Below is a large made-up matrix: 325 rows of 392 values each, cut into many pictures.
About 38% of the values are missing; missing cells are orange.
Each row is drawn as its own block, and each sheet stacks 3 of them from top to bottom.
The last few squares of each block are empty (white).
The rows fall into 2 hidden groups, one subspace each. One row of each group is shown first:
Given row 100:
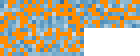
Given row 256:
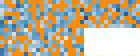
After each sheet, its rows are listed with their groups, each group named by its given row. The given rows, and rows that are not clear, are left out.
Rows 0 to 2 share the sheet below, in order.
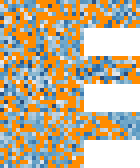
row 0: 100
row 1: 256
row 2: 100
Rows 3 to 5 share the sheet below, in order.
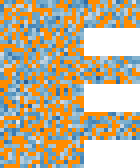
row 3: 256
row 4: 256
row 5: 256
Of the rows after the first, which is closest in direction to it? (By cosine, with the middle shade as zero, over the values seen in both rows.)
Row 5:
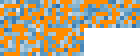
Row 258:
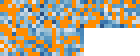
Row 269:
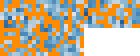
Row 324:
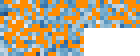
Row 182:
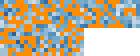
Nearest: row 258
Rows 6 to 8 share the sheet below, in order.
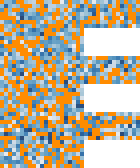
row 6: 100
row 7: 100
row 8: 100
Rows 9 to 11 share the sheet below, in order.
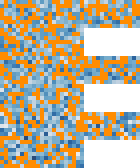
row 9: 256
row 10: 256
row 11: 256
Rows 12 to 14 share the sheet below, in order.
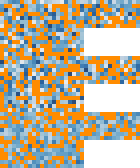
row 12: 100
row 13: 100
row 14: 100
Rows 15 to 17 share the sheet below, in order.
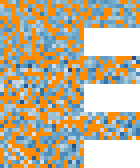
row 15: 256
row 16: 256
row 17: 100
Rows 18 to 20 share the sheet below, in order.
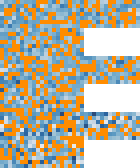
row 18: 256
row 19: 256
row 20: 100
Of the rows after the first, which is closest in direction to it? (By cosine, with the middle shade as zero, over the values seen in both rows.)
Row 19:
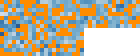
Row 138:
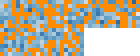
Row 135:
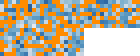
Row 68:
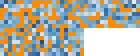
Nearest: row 138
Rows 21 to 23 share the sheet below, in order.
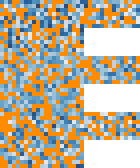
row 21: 100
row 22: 100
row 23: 256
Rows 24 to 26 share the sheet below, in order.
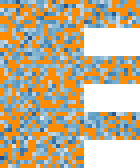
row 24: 100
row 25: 100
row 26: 256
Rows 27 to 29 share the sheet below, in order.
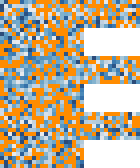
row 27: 256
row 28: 100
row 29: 256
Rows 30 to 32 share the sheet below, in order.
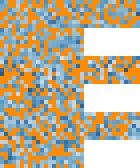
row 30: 256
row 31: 100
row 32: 256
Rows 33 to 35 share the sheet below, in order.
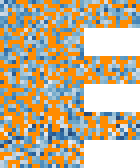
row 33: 256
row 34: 100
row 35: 256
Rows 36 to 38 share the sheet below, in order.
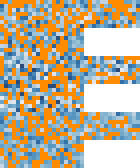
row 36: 256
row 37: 256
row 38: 256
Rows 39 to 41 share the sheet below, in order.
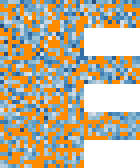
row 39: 100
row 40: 100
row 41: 100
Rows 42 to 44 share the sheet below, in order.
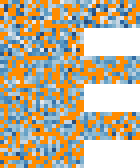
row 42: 100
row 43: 256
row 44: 256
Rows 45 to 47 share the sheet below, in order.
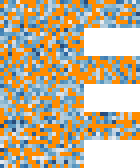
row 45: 256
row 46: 256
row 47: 256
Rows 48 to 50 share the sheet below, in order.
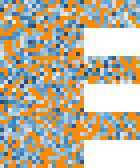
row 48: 256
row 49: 256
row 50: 100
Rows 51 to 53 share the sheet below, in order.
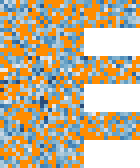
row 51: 256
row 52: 256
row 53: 100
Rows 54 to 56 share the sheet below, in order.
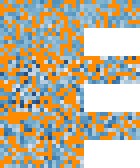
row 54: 100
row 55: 256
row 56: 100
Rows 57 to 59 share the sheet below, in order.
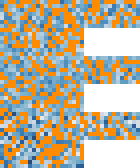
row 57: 100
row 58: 100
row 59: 256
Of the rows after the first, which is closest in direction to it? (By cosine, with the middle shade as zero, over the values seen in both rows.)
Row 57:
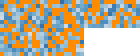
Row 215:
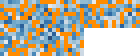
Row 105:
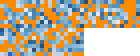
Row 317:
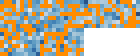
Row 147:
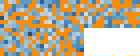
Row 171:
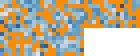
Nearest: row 215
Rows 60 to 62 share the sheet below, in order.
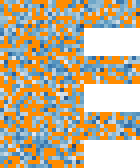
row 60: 256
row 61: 256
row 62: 100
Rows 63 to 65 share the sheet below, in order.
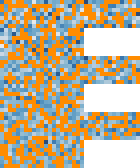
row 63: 256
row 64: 256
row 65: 100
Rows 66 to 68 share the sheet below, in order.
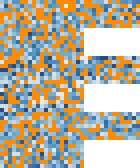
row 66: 100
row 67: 256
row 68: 256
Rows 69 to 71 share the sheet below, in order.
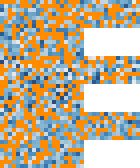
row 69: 256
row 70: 256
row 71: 256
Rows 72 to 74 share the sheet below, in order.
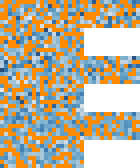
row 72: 100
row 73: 256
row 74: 256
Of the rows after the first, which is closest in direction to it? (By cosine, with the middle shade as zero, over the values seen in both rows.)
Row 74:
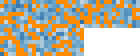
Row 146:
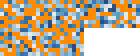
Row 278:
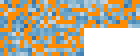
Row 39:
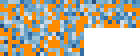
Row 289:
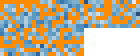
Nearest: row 39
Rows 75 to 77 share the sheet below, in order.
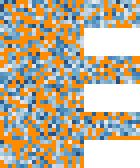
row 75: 256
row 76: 256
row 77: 256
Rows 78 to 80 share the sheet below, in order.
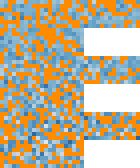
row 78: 100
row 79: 100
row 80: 100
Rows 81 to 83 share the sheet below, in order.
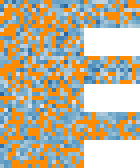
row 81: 256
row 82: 100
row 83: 256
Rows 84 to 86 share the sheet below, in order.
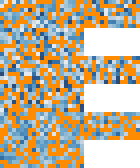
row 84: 256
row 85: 100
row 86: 256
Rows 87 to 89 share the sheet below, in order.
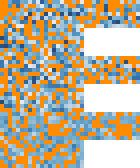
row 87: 256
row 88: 256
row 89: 100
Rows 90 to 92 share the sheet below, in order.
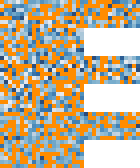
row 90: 100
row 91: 256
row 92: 256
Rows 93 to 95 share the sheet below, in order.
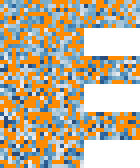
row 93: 100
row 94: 256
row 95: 256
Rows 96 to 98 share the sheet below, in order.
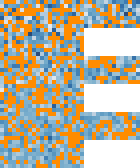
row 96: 100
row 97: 256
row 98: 100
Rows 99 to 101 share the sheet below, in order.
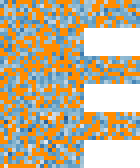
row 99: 256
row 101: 100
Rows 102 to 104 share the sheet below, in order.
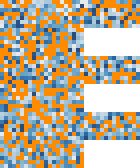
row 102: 100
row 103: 256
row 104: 100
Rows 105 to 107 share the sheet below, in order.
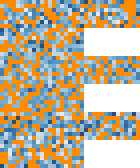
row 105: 256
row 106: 100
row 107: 256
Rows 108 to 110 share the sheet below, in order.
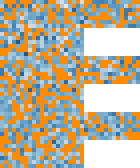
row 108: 256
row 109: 100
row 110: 256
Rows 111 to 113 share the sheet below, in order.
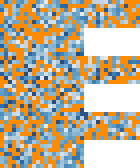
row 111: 256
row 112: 256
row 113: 100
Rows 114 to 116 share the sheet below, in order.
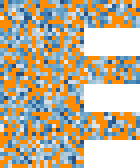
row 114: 100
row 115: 100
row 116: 100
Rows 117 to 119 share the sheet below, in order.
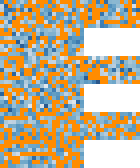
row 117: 256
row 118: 100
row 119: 256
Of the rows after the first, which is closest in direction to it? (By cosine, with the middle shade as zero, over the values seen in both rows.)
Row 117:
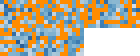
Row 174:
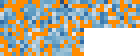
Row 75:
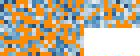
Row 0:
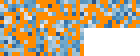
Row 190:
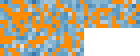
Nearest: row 174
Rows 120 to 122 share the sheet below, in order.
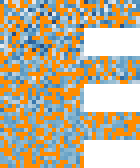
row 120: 256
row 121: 100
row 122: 100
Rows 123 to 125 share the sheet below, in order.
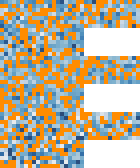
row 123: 100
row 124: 256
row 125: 256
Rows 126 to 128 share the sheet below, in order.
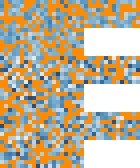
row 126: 100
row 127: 256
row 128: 256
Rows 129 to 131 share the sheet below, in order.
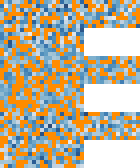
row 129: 100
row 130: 100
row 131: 256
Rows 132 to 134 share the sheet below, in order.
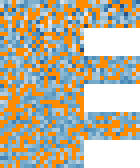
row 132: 100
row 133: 256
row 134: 256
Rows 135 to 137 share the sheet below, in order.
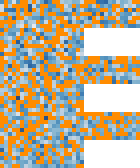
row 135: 256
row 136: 256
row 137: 100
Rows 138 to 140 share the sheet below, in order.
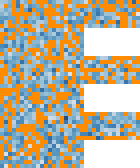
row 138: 256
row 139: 100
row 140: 100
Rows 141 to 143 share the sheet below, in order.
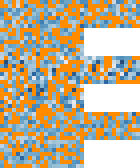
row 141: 256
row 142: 100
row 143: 256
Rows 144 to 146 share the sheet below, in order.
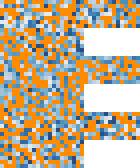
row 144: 100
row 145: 100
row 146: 100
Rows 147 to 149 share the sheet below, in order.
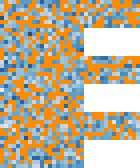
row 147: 100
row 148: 256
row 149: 256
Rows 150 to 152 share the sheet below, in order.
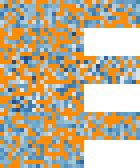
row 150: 100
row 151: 100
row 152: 100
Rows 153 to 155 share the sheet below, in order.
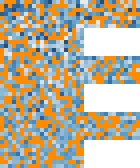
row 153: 256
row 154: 100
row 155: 256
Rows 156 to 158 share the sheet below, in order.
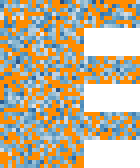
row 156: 100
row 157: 256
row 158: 100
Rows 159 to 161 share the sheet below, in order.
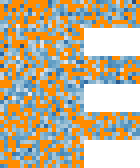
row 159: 256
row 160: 100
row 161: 100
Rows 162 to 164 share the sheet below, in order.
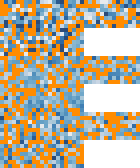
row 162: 256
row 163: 100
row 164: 256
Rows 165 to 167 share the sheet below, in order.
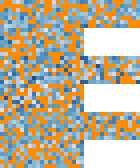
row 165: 100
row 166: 100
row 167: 100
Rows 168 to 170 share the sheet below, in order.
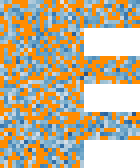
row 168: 100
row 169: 256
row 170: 256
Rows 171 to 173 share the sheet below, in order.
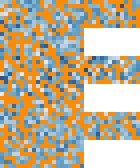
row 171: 256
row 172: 100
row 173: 256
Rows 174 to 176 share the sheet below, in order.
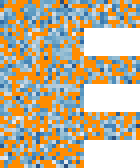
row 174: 100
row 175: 256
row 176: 256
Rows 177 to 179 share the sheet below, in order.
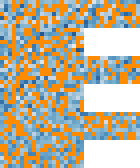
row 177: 100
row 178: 256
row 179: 256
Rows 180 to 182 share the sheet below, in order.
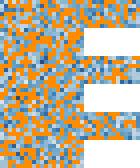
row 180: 256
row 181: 256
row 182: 256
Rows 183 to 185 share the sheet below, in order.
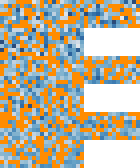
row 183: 256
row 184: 256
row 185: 256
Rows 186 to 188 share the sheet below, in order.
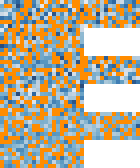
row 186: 256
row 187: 100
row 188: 256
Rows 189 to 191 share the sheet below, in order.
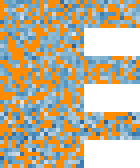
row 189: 100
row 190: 256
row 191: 256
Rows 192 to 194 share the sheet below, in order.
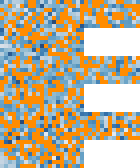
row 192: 256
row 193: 256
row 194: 256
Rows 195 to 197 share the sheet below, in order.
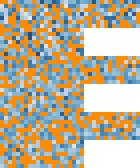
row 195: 100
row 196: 256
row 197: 100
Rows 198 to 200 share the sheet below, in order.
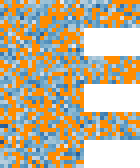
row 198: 100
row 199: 256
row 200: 256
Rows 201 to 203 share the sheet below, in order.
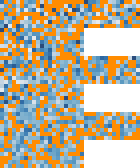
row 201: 256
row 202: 256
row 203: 100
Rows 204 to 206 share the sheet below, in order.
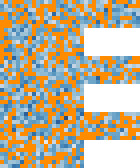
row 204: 256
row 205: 256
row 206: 100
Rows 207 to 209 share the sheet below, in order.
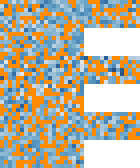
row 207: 256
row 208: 100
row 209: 100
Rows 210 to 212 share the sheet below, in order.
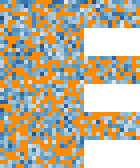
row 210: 100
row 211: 256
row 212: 100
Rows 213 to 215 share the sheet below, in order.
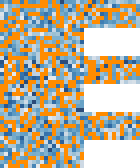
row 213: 100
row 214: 256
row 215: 100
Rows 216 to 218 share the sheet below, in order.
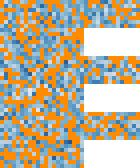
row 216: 256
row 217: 100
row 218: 256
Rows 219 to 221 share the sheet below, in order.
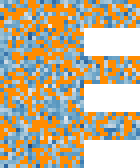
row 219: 100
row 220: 100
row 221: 100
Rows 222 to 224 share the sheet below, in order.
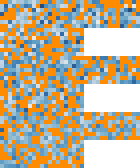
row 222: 256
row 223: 256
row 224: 100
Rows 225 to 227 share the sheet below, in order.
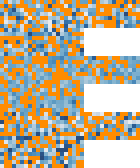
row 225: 100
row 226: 100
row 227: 256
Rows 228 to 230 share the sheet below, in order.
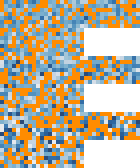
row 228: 256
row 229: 256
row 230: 100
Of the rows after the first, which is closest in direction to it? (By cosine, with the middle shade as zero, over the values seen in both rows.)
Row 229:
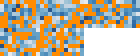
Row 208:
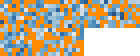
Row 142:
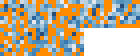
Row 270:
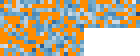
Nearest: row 142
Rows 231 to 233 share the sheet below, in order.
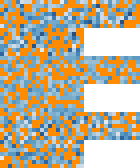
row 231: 100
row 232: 100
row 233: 256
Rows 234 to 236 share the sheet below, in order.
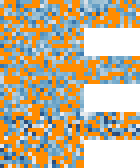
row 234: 256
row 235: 100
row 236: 256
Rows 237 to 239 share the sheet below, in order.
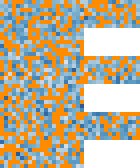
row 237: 256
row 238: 100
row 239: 256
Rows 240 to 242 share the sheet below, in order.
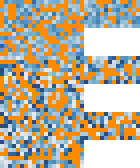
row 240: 256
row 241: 100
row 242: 256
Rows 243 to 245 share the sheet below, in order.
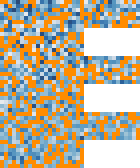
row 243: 256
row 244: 256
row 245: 256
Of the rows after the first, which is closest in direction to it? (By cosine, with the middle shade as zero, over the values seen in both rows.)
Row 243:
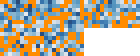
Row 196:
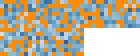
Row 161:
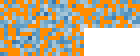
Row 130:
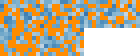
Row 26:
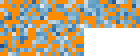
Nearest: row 196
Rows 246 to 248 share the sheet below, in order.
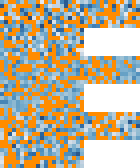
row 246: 100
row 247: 256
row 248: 256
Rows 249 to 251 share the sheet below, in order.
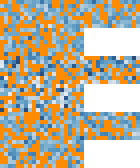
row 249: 100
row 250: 256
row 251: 256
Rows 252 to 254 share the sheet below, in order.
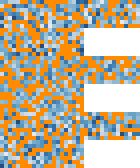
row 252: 100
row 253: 100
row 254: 100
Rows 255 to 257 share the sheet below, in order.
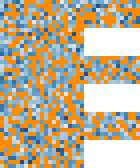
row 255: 100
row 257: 256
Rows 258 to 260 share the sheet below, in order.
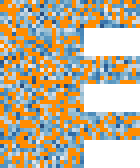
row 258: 256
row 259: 256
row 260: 256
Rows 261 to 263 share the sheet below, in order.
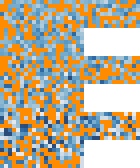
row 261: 100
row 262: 256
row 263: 100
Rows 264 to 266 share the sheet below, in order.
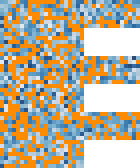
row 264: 100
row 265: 256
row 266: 256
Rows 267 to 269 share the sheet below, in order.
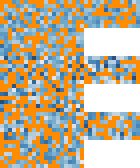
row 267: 256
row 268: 256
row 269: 100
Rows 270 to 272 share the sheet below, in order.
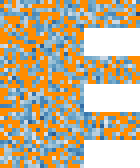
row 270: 256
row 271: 256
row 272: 256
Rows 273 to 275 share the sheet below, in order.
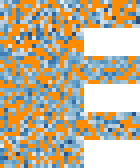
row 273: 100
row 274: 100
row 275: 256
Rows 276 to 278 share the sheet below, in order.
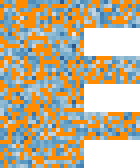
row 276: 100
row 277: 100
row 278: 256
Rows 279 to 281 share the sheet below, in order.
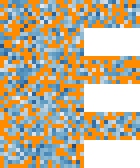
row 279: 256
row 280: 256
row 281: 100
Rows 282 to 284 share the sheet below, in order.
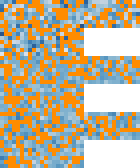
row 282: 256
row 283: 100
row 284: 256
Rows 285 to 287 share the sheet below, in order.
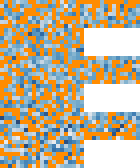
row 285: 100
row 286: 256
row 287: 256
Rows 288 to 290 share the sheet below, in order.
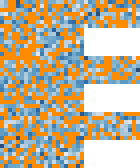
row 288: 256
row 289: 256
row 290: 256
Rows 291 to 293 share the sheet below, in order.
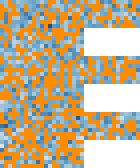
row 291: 100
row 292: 256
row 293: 256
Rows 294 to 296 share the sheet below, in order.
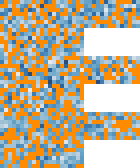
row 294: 256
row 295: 100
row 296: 256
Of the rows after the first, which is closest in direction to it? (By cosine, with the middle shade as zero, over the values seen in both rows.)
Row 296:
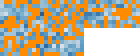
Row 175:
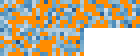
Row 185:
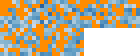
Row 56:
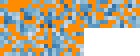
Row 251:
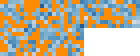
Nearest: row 251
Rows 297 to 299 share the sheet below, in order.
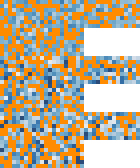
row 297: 100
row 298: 100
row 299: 100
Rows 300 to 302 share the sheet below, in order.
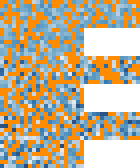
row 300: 256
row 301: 100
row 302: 256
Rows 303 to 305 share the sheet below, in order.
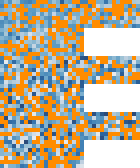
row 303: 100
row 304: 100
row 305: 256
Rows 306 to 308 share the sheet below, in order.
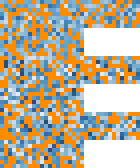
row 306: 100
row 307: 100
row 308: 100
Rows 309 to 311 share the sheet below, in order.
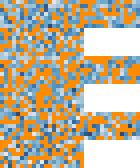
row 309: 100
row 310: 100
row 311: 100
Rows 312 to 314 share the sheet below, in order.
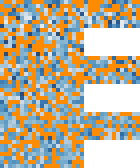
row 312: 100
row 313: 256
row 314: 100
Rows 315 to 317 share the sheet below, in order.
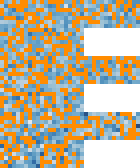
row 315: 100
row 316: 256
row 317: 256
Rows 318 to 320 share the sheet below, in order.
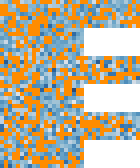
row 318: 100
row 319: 100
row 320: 100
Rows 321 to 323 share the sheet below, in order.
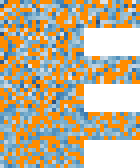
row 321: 256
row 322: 256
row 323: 256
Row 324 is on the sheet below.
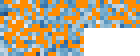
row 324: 256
